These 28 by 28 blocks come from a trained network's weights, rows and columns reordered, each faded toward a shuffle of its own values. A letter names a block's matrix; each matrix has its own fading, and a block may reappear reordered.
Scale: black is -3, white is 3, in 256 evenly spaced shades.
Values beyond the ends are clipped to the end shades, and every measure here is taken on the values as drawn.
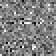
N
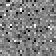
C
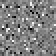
C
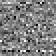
N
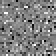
C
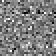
N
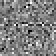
N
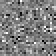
C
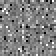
C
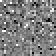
C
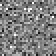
N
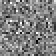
N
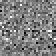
N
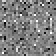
C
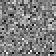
N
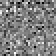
N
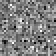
N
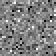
C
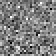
N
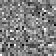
N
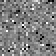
C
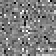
C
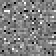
C
